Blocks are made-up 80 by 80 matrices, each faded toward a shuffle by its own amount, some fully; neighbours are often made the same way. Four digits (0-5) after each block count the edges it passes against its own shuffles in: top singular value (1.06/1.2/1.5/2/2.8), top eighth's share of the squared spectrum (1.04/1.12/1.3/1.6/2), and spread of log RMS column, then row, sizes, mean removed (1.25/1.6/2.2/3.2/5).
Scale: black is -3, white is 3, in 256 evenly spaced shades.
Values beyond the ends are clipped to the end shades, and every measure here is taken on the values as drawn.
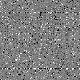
4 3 1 2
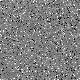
0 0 0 0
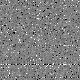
3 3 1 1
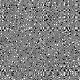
4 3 2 2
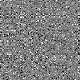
4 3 2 2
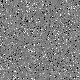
0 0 0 0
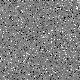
2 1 0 0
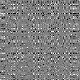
5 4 3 3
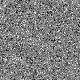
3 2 0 0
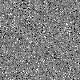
0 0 0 1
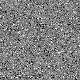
1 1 0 2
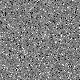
0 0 0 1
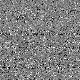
1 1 0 3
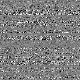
2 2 0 4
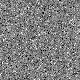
0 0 0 0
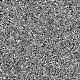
0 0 0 0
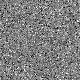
0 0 0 0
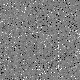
2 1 1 0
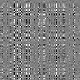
5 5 4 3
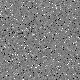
0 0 0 0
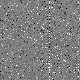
3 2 1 0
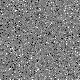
2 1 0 0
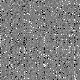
4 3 2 1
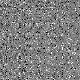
4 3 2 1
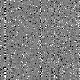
4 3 2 1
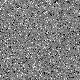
2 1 0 0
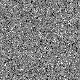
0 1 1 0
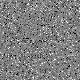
2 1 0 0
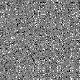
4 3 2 1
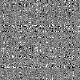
2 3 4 3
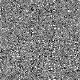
1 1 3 2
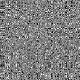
4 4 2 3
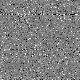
2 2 0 2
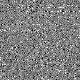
1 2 0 3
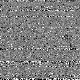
2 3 0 4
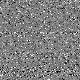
1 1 0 2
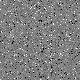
2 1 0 0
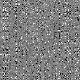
4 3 3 1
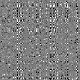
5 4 3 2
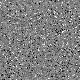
2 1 0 0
